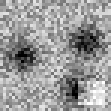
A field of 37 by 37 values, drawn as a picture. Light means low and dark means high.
Neither half mirrors the other. There is no seam. An odd patch, lower than its surroundings, sits in the bottom right. There are three bumps. The middle left is the ninth with the highest average. No overall slope runs across the table.
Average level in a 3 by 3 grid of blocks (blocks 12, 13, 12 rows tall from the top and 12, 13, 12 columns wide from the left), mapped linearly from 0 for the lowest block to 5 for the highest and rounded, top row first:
001 | 514 | 020
